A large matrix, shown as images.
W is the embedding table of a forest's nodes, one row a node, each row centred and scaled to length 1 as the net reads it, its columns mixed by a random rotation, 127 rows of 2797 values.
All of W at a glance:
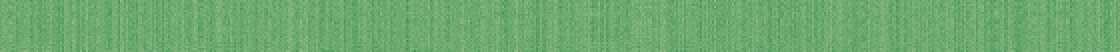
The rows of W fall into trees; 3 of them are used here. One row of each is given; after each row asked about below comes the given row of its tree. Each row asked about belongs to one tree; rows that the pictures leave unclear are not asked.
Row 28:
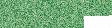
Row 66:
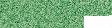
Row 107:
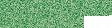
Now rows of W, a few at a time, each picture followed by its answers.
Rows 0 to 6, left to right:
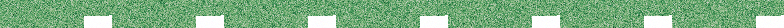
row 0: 107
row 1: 28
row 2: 28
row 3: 28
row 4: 28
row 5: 107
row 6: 107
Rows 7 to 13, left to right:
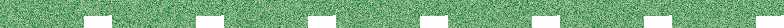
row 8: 66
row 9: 107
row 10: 107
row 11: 66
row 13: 107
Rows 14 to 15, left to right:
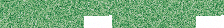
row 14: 66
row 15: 28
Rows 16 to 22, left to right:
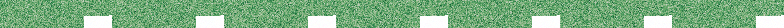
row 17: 28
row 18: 28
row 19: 28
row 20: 28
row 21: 107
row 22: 66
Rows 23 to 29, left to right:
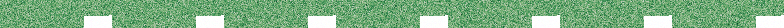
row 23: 28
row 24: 107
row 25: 107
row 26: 66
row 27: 107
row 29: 28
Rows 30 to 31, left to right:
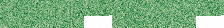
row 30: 107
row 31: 107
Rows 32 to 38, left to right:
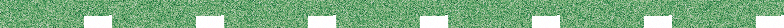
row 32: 107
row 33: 66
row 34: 107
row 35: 107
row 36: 107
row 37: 28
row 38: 66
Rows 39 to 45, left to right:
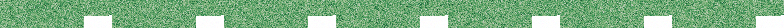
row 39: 66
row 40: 107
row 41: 28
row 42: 28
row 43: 107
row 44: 107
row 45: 28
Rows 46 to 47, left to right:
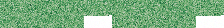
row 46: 66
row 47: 28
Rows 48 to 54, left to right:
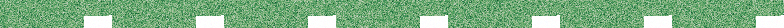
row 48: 28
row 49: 107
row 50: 28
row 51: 66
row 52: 28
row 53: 28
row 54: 28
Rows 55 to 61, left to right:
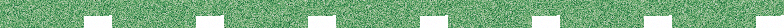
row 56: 28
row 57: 28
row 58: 28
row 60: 28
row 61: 28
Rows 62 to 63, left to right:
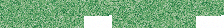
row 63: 66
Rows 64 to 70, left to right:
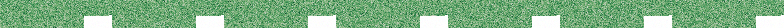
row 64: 107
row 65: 107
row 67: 107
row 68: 28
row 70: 107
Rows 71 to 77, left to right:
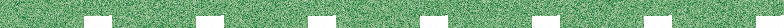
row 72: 28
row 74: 107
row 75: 107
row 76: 28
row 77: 28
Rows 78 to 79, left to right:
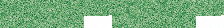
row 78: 107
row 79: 28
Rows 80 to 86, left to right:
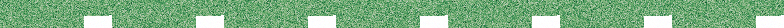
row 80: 107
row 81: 28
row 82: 107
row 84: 66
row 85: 28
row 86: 107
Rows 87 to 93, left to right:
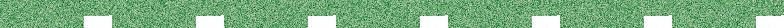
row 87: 66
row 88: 28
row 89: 28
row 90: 28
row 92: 28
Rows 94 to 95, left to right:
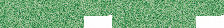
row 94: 28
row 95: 107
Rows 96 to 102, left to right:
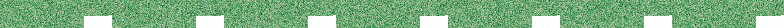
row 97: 107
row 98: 66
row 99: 28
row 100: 28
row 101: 66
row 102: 28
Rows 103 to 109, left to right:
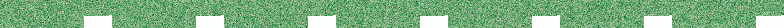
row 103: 28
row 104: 28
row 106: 107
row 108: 66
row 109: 66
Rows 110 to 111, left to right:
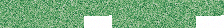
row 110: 107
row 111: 28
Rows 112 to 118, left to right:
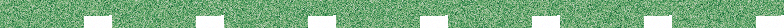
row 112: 28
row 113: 66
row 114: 107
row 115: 107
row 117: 66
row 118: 66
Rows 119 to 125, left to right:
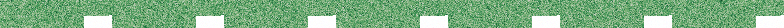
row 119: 66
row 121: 28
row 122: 107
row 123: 28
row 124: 107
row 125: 28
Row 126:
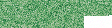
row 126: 66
